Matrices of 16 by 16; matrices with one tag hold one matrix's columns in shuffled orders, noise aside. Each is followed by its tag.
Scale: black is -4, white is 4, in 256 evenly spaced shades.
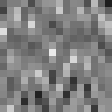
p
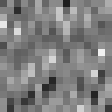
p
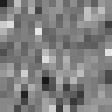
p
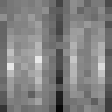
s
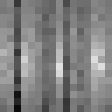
s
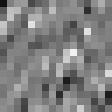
p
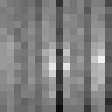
s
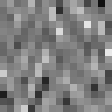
p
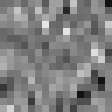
p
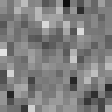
p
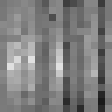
s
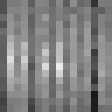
s
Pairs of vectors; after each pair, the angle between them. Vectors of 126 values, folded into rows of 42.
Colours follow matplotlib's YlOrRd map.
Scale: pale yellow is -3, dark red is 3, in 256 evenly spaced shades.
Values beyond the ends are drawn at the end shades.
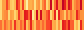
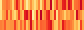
nearly parallel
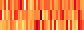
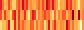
orthogonal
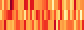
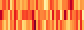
partly opposed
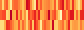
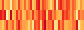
partly aligned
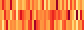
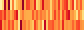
orthogonal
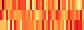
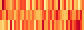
nearly parallel
